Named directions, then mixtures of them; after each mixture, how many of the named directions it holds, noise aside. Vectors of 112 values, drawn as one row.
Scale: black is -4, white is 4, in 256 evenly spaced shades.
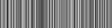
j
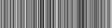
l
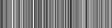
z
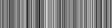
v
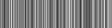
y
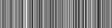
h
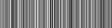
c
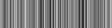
two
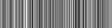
one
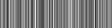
two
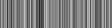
three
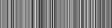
three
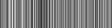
two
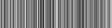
one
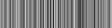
two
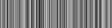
three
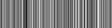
one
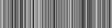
two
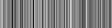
one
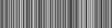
three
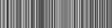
one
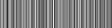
two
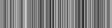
two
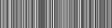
two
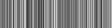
three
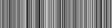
one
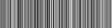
one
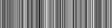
three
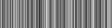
three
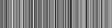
one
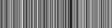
three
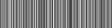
three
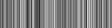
two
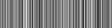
one
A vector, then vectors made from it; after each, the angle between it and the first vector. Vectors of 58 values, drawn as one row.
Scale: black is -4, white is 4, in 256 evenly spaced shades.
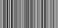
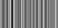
partly aligned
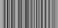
partly aligned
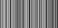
partly opposed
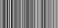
nearly parallel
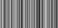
orthogonal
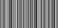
orthogonal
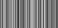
partly opposed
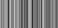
orthogonal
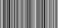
partly aligned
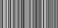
nearly opposite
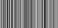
nearly parallel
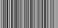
nearly parallel
